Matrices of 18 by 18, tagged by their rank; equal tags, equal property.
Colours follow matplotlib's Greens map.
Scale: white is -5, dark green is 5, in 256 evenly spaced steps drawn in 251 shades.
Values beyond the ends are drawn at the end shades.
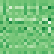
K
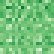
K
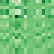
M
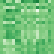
M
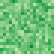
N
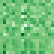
K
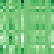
M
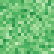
N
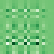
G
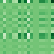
G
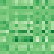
M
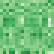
K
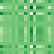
G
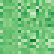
K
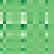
G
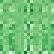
M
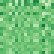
K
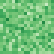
N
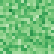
N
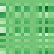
G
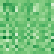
K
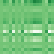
G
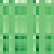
G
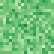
N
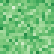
N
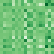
M
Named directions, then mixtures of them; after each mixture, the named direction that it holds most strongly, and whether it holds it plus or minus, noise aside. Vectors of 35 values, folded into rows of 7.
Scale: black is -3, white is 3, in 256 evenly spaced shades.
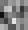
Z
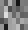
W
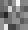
W, minus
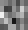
Z, minus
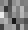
Z, minus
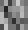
W, minus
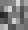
Z, plus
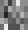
W, minus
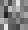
W, minus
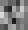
Z, minus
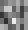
Z, plus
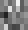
W, minus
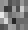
Z, minus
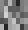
W, plus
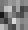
Z, plus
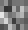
Z, minus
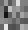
W, minus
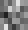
W, minus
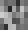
Z, minus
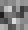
Z, plus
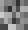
Z, minus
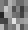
Z, plus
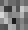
Z, minus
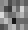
Z, minus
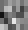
Z, plus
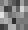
Z, minus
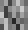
W, minus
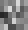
Z, plus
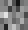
W, plus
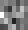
Z, minus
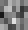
Z, plus
